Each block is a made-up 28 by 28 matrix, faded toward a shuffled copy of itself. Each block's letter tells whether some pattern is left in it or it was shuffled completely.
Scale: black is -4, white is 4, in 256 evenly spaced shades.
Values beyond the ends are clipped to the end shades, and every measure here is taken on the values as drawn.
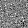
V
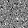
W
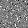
V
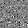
W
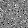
V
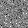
V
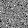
V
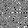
W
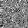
W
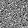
V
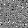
W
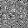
W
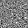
W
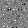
W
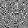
W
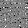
W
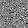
V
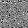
W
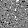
V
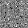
W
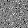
W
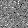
V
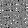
W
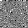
W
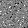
V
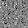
W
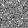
V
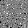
W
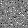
V
